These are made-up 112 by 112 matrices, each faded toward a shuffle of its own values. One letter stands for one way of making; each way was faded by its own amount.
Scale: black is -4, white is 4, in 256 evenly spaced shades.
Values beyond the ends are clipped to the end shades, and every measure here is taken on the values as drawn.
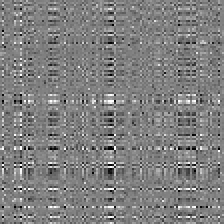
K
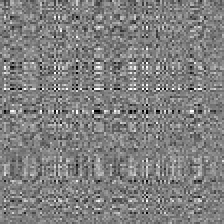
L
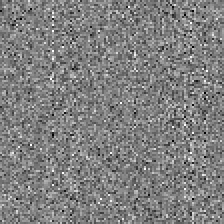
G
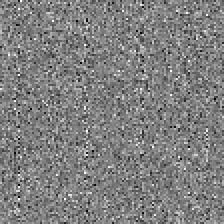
G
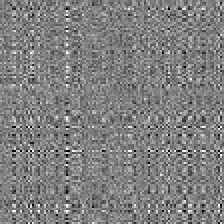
L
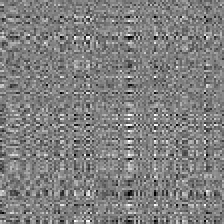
L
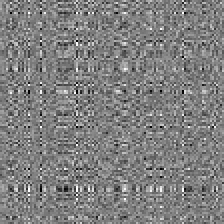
L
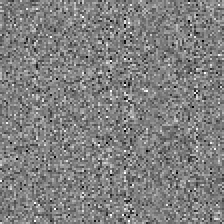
G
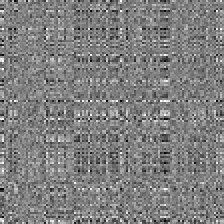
L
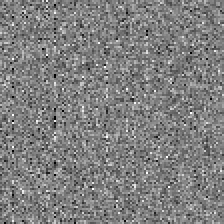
G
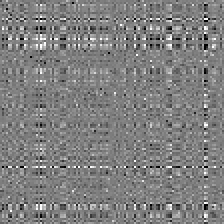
K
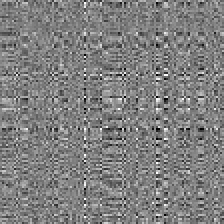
L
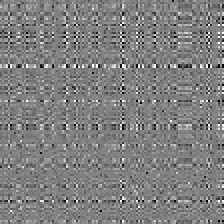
K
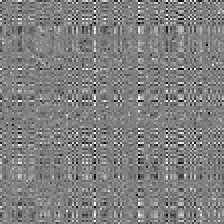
K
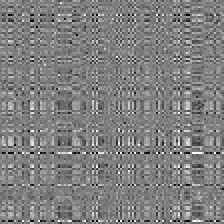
K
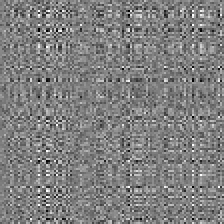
L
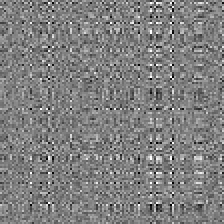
L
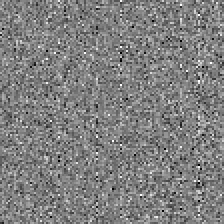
G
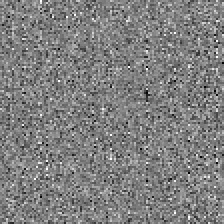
G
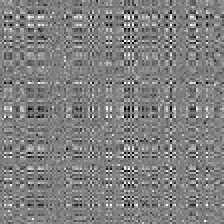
K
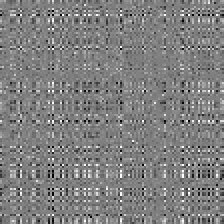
K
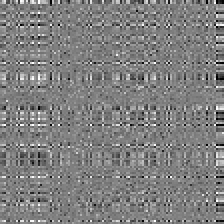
K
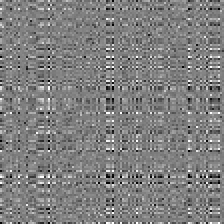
K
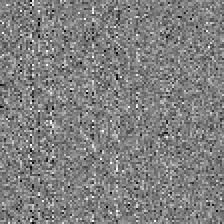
G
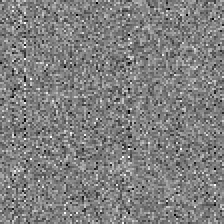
G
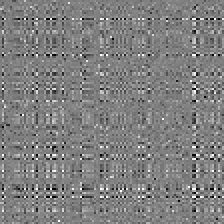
K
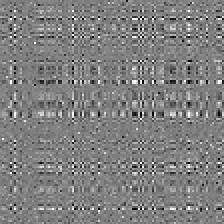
K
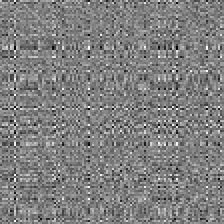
L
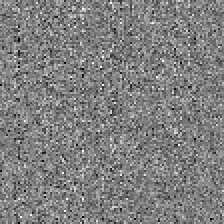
G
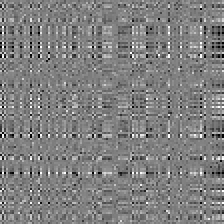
K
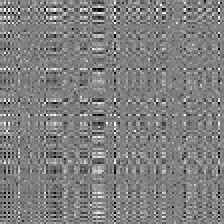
K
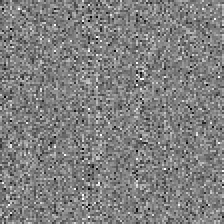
G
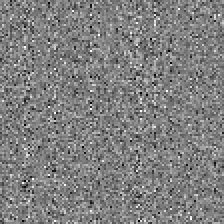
G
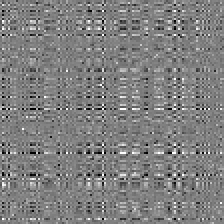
K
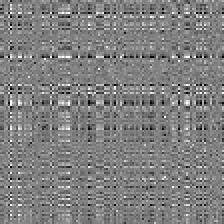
K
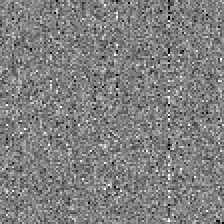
G
